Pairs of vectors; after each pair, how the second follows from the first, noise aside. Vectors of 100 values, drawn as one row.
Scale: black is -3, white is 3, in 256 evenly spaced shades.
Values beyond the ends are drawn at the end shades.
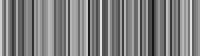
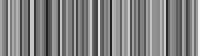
reversed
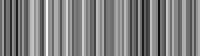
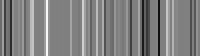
partly zeroed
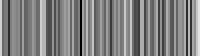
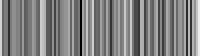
copied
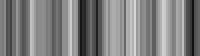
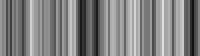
copied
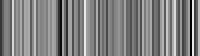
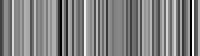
copied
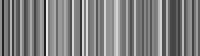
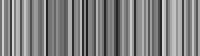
negated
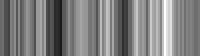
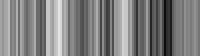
negated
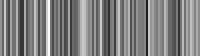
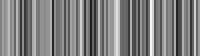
reversed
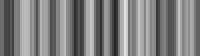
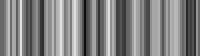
reversed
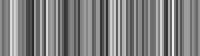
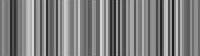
negated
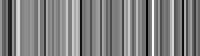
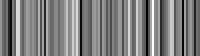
copied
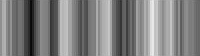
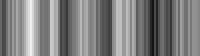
negated
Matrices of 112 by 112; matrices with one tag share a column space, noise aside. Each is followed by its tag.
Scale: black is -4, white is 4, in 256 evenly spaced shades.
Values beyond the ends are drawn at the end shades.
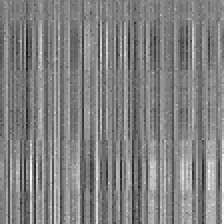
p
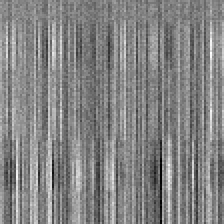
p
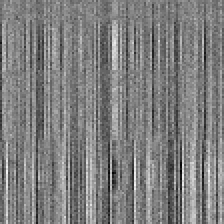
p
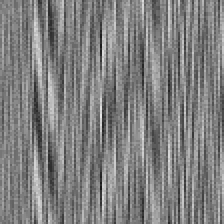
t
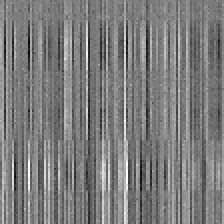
p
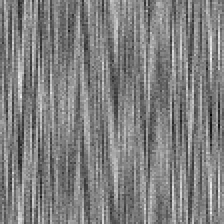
t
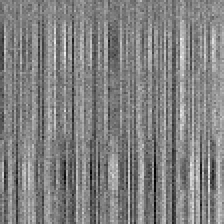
p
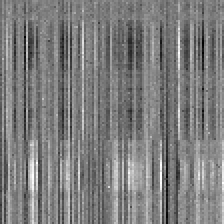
p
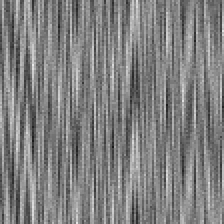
t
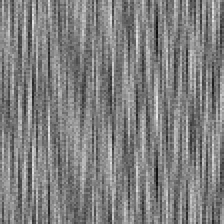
t
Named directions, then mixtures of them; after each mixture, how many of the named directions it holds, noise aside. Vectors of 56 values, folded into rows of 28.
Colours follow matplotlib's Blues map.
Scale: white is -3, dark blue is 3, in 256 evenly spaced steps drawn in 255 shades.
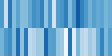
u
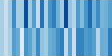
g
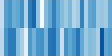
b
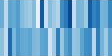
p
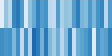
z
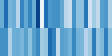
one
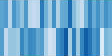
three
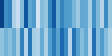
one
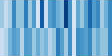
two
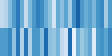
two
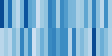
one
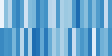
one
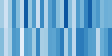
one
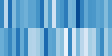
one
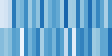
two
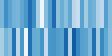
three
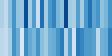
one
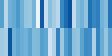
one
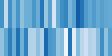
one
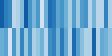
two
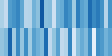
three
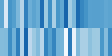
two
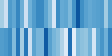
two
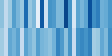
two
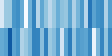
three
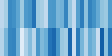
three
